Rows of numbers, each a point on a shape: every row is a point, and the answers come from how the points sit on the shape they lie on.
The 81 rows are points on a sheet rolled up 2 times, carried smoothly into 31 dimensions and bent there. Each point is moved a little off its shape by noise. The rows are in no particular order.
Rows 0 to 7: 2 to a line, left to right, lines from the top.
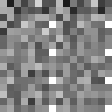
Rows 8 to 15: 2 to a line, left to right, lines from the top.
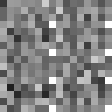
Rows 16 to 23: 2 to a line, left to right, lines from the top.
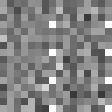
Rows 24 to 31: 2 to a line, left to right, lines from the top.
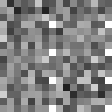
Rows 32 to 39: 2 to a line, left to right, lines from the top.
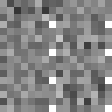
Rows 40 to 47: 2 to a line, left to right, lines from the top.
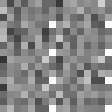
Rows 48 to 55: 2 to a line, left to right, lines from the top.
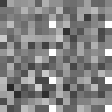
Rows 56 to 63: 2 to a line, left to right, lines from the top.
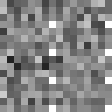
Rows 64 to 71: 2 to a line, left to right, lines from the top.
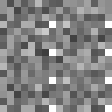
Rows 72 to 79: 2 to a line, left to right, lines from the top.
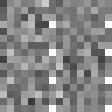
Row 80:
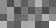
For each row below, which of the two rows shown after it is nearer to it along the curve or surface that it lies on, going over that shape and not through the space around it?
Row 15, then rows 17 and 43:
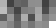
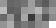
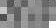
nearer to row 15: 17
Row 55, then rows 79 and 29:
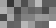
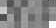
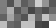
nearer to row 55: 79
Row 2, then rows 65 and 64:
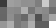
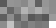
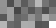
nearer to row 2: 65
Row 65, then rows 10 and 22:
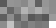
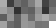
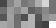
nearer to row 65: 22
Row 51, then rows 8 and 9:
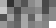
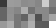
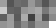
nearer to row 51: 9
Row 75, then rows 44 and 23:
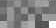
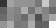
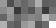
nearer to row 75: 23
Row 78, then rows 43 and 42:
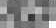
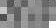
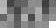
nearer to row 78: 42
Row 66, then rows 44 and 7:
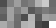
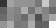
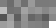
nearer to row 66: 44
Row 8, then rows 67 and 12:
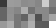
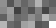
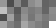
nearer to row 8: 67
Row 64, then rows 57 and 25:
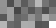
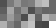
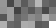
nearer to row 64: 25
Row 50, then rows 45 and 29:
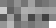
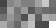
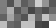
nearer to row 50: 45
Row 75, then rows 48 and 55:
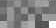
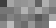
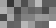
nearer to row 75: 55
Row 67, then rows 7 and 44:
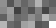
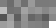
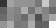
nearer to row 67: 7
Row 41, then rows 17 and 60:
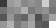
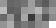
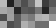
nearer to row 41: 17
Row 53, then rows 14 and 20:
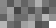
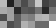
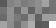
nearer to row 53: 20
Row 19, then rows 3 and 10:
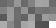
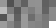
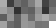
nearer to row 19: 10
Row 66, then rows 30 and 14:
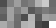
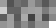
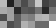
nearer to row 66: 14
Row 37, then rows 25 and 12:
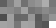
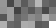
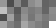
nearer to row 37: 25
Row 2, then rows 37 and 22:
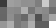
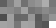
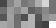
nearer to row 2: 22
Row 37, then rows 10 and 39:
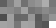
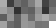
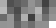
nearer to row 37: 10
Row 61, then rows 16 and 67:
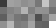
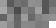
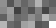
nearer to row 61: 67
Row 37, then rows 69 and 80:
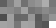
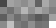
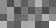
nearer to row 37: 80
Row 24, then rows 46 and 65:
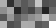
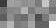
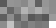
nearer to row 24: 46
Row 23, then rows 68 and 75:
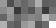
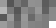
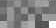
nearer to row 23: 75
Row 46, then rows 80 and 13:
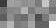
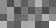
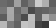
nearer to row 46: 13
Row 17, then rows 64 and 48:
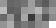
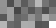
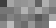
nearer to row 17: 48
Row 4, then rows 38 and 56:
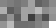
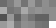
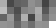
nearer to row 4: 56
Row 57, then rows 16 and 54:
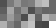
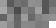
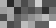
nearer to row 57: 54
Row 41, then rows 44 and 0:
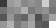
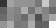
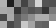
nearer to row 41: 44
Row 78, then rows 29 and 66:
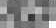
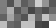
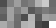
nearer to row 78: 66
